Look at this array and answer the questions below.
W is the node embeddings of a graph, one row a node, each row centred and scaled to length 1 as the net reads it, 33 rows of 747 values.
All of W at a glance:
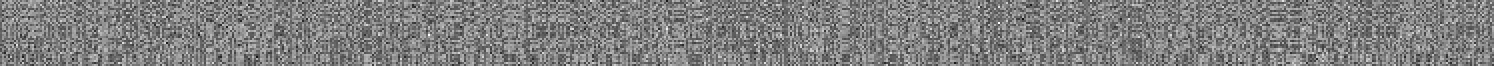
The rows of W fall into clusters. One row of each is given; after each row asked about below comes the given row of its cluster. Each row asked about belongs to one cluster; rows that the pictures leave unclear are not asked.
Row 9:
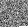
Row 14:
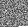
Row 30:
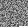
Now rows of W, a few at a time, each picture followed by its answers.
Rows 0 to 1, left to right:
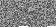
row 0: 14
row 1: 9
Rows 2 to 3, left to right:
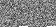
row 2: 14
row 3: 14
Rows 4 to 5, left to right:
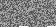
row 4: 30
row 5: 9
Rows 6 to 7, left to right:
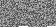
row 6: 14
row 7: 9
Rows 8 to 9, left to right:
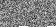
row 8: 30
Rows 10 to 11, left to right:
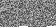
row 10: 9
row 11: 14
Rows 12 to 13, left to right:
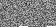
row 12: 30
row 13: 14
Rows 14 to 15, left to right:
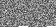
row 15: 9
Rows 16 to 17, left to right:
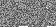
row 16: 14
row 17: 14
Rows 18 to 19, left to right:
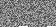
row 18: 14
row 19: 30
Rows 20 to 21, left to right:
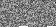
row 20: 9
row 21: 30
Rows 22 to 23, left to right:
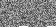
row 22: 9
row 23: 9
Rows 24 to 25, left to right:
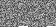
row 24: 14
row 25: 30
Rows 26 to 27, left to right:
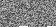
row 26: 9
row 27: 30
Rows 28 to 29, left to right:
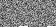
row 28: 30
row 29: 30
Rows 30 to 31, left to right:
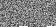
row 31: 14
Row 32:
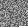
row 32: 30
